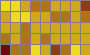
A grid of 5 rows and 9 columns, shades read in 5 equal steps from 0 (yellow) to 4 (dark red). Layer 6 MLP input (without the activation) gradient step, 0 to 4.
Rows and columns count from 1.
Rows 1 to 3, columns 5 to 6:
2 1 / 1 2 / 1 1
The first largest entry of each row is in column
9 6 3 1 1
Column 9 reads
3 2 1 1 1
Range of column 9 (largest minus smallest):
2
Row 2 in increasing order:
0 0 1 1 1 1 2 2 2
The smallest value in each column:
0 0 0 0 1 1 1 0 1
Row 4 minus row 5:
-2 -1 0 1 1 -2 -1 1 0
